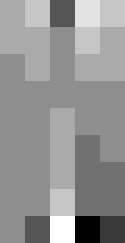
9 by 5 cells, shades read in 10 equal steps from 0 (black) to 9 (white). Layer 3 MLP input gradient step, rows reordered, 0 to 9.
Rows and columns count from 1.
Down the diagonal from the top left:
6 6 5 5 5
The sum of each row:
31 30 28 25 26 25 24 25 19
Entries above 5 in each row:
4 4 3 0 1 1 1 1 1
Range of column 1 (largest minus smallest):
1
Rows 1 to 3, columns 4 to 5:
8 7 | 7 6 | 6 6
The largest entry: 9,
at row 9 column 3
